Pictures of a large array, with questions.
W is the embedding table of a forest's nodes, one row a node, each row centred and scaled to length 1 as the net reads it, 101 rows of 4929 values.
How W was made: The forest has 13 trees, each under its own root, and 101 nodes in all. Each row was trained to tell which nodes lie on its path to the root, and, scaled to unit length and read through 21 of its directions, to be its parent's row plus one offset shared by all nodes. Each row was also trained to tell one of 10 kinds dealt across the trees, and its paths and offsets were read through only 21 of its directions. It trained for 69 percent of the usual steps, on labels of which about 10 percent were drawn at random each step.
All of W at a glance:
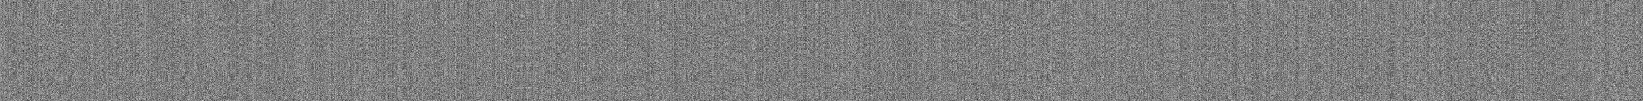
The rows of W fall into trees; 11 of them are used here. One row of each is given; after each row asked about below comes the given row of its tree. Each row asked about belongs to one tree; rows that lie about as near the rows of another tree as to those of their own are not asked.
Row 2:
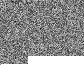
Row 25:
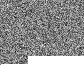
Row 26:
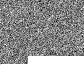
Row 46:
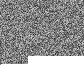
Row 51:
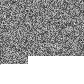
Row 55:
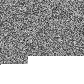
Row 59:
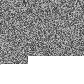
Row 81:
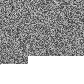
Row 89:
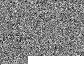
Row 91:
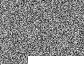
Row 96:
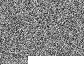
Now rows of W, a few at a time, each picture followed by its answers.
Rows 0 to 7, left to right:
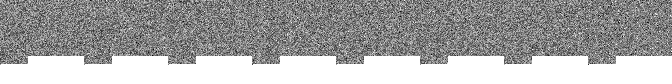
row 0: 81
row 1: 26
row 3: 26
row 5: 96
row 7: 89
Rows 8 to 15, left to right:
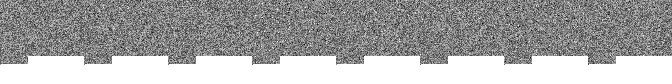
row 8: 46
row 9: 89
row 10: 26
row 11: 55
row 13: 89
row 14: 2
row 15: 55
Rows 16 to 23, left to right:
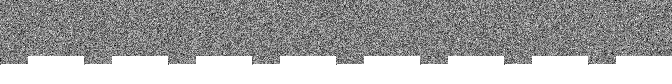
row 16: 26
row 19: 46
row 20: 25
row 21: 96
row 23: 26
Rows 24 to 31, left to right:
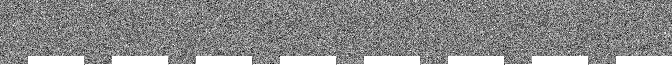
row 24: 59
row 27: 96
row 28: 96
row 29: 51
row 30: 55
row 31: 89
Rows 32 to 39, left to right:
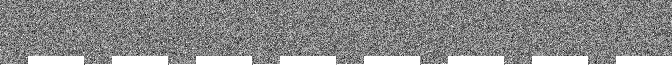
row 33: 55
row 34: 89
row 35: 51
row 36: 91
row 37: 2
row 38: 26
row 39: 46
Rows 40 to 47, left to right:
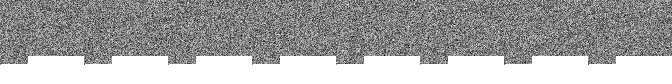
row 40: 26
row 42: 89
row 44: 26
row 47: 55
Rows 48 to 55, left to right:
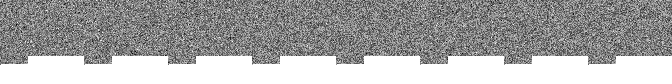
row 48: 55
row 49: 51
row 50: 89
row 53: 89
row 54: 96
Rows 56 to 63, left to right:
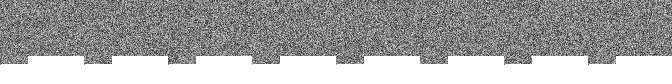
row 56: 96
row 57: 59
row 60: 91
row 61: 51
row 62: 25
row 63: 55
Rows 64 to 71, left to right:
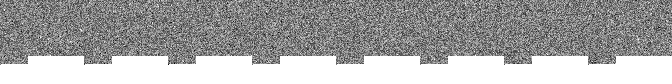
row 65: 55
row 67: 89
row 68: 96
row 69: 96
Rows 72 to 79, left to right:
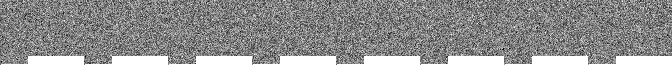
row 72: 55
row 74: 51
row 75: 96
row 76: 2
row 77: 26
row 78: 26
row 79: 51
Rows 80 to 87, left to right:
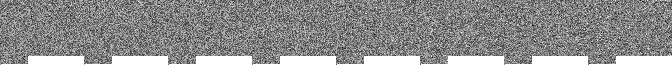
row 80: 51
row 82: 2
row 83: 91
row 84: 89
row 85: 51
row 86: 59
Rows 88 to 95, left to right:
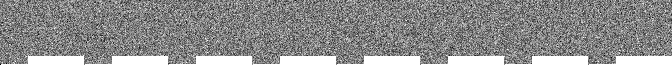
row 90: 96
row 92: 81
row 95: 55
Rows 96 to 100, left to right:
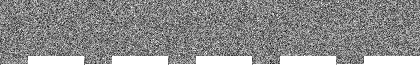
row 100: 59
